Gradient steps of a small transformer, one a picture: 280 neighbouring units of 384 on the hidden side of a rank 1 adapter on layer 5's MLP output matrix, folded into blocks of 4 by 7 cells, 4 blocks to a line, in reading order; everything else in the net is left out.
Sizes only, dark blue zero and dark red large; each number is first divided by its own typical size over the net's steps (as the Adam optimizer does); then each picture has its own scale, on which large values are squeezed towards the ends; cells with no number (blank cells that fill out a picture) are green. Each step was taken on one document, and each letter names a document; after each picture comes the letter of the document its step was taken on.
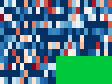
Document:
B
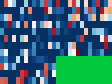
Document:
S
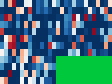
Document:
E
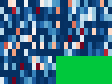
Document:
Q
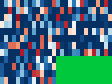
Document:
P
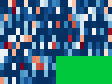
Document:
Q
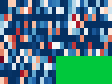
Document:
E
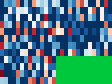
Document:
P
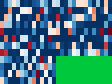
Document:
P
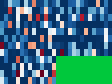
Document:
P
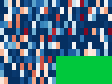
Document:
P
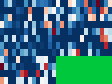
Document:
S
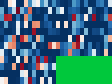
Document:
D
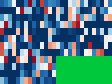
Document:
E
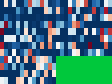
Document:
S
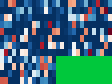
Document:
E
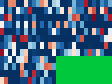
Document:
E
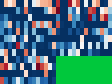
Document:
B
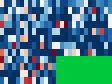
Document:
D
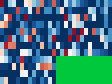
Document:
E
